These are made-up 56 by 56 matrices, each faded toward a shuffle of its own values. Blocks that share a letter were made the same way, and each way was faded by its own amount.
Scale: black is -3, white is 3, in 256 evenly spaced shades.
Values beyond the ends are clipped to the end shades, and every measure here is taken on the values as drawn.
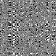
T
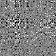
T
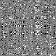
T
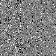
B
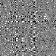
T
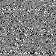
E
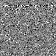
E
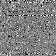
E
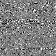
E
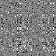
T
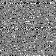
E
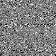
E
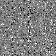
B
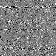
E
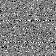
E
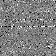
E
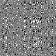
T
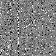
B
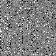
B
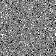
B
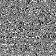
E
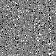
B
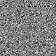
E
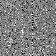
B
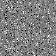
B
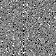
B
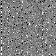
B
